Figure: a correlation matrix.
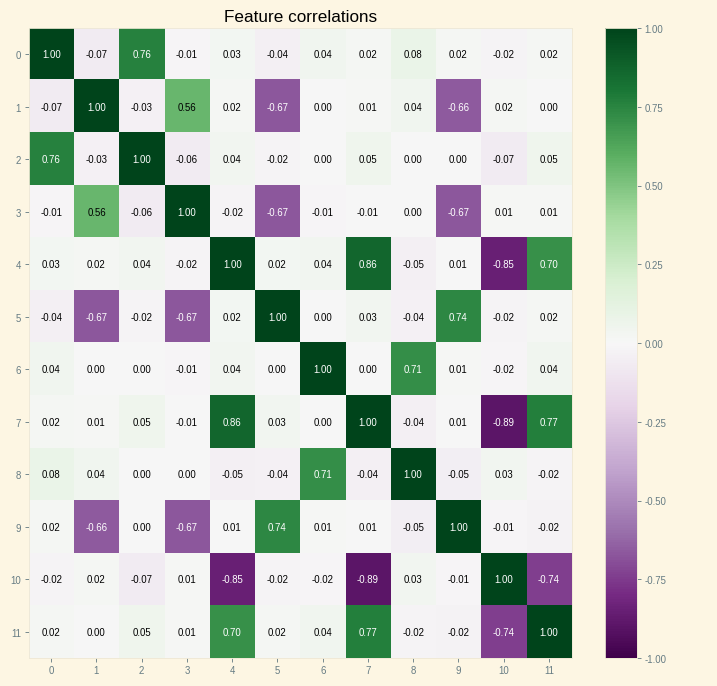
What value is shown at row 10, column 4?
-0.85
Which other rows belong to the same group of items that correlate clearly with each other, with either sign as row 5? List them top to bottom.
1, 3, 9
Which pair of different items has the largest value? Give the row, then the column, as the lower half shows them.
7, 4
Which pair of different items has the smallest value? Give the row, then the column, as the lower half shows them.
10, 7
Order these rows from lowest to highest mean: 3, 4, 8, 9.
3, 9, 8, 4
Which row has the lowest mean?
10
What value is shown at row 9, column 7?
0.01
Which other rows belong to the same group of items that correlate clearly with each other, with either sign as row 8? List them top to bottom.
6
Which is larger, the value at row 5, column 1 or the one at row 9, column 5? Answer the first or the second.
the second
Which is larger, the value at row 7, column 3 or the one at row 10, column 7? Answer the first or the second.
the first
